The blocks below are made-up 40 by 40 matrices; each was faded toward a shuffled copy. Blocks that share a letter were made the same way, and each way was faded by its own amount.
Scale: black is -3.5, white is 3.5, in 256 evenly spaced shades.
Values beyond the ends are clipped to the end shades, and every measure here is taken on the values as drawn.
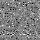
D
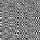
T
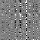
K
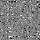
D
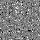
D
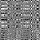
T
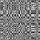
T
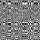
T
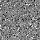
D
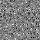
D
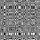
T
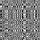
T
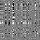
K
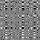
T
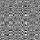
T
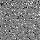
D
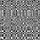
T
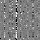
K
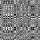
T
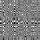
K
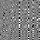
K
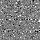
D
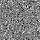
D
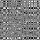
T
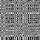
T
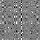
K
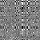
T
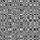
T
